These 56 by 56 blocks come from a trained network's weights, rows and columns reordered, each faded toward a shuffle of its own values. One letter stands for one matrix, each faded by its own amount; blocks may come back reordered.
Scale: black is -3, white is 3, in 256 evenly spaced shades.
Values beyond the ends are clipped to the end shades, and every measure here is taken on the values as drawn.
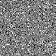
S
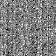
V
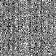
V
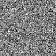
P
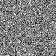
P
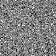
S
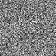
P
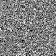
P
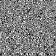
S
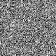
P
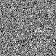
P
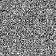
P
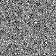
S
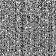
V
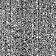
V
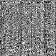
V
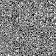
S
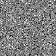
S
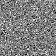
S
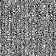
V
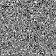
S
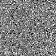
S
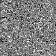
S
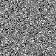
S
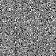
S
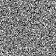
P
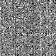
V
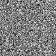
P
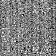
V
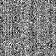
V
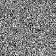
S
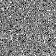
S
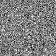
P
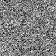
P
